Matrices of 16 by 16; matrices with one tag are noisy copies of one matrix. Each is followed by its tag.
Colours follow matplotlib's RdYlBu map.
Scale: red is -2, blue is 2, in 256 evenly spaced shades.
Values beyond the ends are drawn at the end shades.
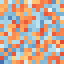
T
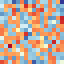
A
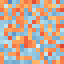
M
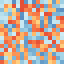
A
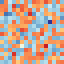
T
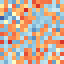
T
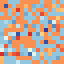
M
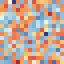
T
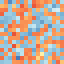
T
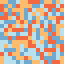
M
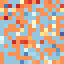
M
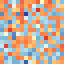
M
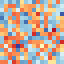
A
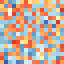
M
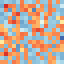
A
